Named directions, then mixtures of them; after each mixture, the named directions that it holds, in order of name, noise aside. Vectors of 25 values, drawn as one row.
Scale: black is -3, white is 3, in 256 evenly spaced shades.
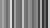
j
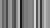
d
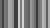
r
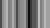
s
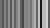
d, j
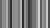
j, r, s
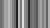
j, r, s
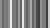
j, r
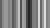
d, s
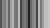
d, s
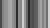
j, r, s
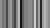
d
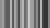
d, j, s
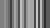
d, s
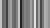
d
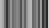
j, s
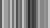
j, s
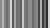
j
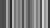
j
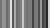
j
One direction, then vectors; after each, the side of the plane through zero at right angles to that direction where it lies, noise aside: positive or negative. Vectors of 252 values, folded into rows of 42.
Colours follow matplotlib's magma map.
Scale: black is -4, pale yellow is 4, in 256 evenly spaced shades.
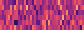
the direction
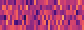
positive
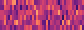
negative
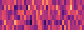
negative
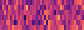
positive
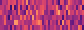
negative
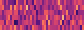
positive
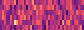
negative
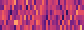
negative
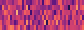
positive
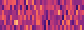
negative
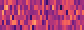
negative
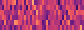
negative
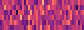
negative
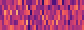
positive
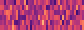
positive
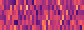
positive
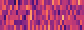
positive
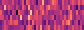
negative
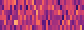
negative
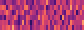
positive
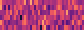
positive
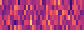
positive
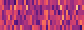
positive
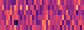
positive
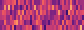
negative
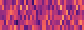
positive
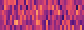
negative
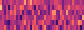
positive
